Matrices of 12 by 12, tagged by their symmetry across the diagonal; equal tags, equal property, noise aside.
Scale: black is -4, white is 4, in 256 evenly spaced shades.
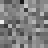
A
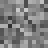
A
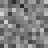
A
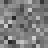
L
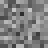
L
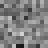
L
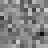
L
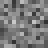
L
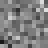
A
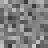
L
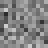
L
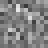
L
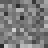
L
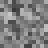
A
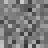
L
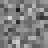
A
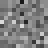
A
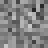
L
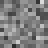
L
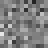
A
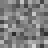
A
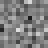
A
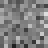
A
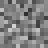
A
